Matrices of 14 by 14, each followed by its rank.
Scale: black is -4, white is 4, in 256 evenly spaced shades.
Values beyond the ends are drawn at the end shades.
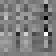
two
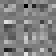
two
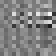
two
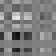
one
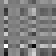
one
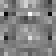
two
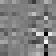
two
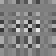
one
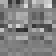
two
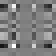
one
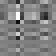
one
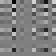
one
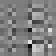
two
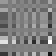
one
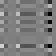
one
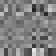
two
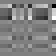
one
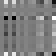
one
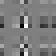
one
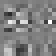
two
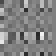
two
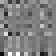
two
